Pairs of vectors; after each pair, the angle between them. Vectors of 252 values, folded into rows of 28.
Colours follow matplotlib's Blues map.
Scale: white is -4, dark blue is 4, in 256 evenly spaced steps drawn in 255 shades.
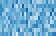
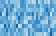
orthogonal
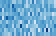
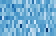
nearly parallel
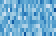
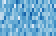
partly aligned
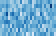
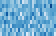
nearly parallel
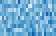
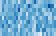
partly opposed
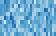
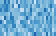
nearly parallel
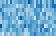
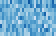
nearly parallel
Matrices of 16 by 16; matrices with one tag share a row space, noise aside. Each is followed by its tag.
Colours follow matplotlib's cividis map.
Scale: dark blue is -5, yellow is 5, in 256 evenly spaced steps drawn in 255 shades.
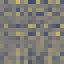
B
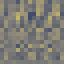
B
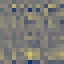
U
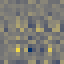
B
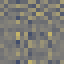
B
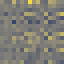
U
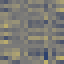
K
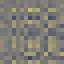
U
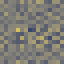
B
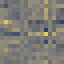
K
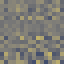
B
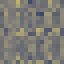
B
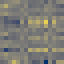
K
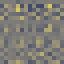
B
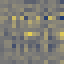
U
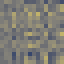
U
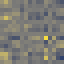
K
